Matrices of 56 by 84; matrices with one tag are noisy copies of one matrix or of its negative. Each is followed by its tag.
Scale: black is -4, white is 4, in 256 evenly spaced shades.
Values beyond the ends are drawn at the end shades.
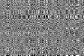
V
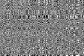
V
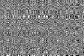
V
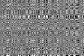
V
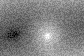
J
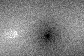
J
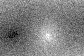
J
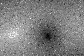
J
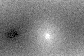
J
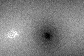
J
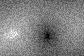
J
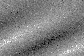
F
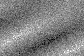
F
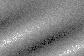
F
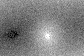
J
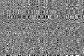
V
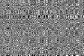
V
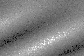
F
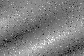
F
